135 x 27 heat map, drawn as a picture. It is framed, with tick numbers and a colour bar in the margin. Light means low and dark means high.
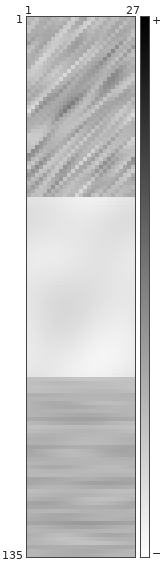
It is made of 3 by 1 panels. Panel 1,1: low, slanting up to the right. Panel 2,1: very low, smooth, faint in contrast. Panel 3,1: low, streaked across, faint in contrast.
